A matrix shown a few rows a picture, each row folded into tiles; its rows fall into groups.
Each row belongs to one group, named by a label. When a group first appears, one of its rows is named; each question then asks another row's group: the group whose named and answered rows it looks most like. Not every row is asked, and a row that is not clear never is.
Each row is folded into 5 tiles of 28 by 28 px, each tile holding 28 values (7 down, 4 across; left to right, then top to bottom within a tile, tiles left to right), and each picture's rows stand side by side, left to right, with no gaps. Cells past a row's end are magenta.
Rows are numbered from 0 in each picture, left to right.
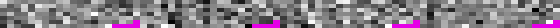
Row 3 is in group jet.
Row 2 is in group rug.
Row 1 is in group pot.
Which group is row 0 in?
rug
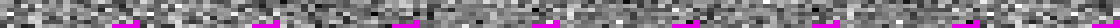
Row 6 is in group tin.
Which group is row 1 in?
rug
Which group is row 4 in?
tin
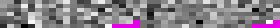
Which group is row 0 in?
rug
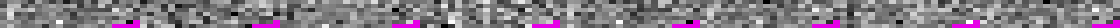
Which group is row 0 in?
tin
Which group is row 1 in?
pot
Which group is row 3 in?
rug
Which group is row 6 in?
jet
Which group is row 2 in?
jet
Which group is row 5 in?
tin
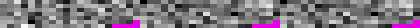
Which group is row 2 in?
pot
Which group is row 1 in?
pot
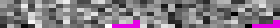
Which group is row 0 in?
rug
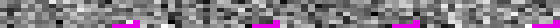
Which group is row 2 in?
pot
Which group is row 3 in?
rug
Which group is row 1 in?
pot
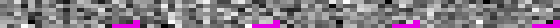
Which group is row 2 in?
jet
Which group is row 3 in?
tin
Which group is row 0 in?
pot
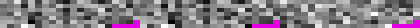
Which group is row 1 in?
pot
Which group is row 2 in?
rug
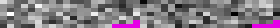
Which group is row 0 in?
rug
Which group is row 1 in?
pot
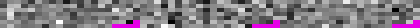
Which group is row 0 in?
tin
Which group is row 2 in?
jet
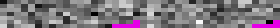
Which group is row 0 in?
pot
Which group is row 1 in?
tin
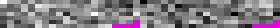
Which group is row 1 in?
pot
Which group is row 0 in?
rug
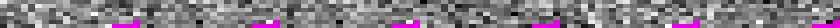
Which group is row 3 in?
pot
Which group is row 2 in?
jet
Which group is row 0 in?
rug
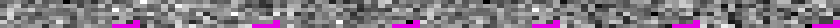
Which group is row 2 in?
tin
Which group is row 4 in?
pot
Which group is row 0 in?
tin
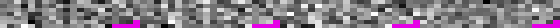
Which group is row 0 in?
pot
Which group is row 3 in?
tin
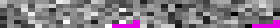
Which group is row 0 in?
rug
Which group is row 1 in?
pot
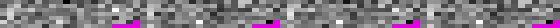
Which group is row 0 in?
tin
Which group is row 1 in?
tin
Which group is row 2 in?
tin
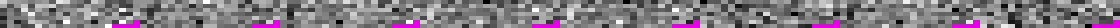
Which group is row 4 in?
tin
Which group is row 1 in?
jet
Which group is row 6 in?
jet
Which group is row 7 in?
pot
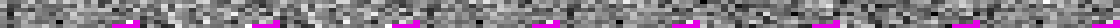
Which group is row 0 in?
jet
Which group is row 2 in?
rug
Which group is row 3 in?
jet
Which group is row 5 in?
pot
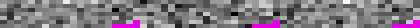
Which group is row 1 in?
pot
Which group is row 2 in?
jet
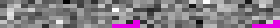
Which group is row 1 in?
jet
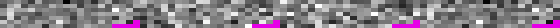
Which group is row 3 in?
tin
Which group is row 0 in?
tin
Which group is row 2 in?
rug
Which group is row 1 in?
rug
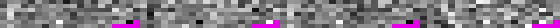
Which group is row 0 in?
tin
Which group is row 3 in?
rug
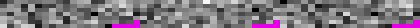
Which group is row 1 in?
jet
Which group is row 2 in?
pot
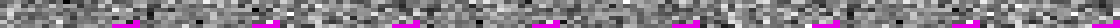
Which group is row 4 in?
jet
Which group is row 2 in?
rug
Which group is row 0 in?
tin
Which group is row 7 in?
rug
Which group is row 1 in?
jet
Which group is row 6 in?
jet
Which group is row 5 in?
rug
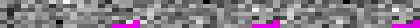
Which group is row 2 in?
tin
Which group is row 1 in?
tin
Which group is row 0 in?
jet
